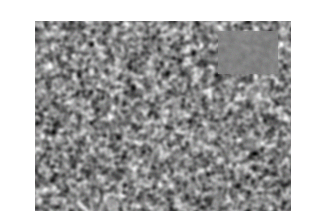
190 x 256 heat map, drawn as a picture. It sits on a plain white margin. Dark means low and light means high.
Mirror symmetry: none. Slope: none. Odd patch: calmer, in the top right. Calmest part: top right. Grain: blotchy.
